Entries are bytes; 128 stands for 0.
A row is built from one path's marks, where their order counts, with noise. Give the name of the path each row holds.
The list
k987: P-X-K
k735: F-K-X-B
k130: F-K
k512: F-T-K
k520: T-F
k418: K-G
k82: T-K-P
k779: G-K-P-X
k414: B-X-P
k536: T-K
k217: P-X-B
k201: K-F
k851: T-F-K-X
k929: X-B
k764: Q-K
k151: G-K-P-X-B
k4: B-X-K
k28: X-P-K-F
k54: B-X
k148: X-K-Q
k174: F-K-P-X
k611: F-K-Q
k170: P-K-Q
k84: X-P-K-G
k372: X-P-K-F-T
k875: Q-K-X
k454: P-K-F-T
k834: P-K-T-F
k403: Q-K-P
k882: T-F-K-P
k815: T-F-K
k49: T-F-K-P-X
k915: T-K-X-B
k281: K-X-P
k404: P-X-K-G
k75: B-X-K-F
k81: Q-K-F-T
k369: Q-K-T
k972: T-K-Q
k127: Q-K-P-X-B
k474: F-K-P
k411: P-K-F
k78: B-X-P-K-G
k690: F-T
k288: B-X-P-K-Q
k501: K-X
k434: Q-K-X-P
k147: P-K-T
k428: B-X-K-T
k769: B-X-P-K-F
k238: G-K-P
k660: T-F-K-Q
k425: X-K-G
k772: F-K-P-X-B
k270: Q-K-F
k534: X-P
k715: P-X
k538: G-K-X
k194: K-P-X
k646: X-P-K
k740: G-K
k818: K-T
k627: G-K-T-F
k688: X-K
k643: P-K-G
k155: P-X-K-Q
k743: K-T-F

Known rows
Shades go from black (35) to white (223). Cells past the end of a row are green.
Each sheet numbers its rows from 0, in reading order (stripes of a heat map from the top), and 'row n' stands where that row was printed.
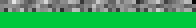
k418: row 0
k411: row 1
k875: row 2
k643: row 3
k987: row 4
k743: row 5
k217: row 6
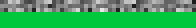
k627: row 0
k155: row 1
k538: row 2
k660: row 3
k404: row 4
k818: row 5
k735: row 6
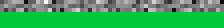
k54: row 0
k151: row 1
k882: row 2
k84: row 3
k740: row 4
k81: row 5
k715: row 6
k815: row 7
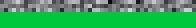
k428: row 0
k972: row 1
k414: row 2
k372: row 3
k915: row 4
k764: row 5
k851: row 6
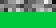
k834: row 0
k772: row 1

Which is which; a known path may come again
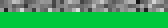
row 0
k403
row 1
k82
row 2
k538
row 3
k411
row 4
k217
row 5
k611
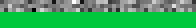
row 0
k170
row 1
k174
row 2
k127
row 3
k4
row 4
k148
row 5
k643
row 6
k690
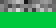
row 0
k915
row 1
k147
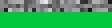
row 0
k434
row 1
k270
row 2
k987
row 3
k779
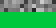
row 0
k740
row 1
k81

